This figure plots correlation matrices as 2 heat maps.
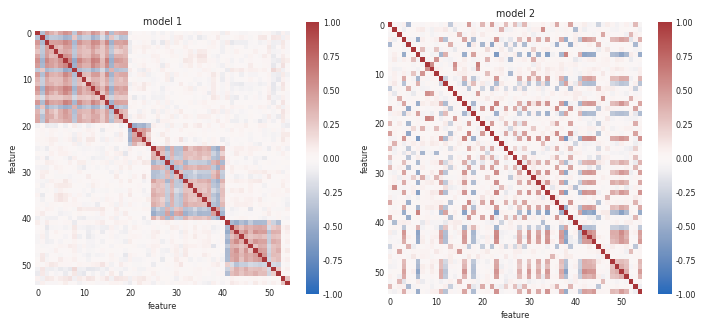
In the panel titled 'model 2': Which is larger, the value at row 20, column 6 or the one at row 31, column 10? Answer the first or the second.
the second
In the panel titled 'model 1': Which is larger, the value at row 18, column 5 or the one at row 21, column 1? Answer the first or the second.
the first
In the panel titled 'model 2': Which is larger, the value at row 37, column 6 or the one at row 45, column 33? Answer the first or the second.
the second
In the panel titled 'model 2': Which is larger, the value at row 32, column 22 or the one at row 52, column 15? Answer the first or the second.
the second
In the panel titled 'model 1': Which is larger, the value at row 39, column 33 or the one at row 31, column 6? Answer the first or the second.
the second
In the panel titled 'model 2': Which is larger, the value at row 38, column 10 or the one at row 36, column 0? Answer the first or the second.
the second
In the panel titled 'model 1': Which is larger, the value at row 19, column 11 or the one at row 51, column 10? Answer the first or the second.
the first
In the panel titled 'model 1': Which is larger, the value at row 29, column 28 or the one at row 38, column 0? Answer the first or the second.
the second
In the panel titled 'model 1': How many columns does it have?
55
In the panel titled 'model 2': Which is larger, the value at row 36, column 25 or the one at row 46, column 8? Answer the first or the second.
the first
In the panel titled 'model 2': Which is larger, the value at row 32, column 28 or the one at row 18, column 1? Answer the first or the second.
the first
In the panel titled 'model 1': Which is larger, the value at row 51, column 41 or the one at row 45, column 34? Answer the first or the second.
the second
